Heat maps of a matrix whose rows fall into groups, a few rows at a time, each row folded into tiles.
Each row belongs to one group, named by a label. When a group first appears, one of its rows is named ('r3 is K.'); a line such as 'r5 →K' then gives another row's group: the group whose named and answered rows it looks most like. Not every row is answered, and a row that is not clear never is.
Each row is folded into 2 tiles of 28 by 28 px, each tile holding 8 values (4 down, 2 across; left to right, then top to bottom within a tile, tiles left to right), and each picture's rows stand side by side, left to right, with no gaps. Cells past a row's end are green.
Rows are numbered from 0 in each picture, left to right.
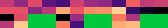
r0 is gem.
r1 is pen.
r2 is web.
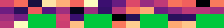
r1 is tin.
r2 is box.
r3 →box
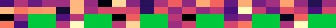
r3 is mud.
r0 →pen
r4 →box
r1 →box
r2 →gem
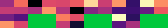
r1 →tin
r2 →mud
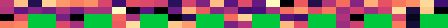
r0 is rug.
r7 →tin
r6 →mud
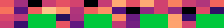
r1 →pen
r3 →tin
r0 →pen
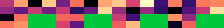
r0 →rug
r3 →mud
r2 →tin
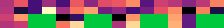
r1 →box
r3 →tin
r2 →rug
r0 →rug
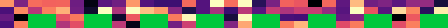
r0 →mud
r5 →box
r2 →pen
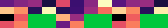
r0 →gem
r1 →mud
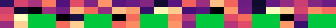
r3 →web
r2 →gem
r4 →gem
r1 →box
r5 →pen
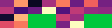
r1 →mud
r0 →rug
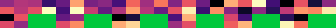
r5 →box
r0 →pen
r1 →box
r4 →tin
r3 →gem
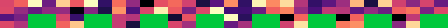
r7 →gem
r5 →gem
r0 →tin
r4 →mud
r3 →pen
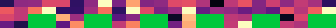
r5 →pen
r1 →mud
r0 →pen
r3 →gem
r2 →box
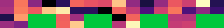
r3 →tin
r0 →pen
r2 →gem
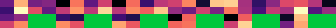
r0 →box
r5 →gem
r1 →box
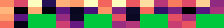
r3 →tin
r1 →tin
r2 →tin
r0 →tin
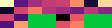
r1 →rug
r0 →mud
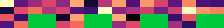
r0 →mud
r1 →rug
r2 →mud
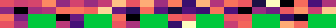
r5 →box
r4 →rug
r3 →mud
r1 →pen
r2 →tin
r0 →tin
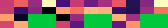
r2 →mud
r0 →web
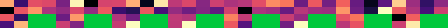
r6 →gem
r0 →mud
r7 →gem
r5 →mud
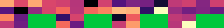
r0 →tin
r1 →pen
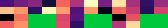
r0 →gem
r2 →gem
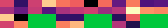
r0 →mud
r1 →box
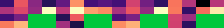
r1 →pen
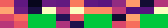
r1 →pen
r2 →rug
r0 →gem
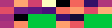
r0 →web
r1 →box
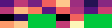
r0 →box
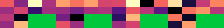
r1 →tin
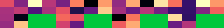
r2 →rug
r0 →mud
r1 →rug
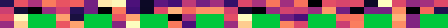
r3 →pen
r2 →gem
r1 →web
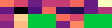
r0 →rug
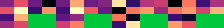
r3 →box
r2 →mud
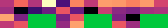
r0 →web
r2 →tin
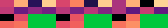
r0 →rug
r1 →rug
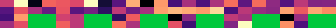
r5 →pen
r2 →rug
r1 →tin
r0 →rug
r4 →mud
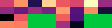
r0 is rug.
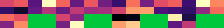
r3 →mud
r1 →mud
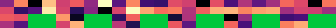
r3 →pen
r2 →pen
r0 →rug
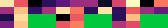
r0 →gem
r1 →gem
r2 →rug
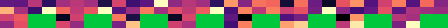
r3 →pen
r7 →mud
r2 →mud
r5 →box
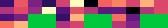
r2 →tin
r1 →rug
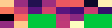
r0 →gem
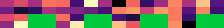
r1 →mud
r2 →box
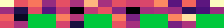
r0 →tin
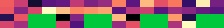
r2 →mud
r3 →mud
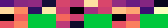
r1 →tin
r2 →gem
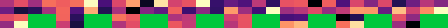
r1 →tin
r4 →gem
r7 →pen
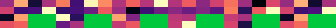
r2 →web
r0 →rug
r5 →rug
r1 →mud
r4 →pen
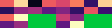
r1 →web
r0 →rug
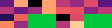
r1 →gem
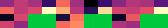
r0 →pen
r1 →gem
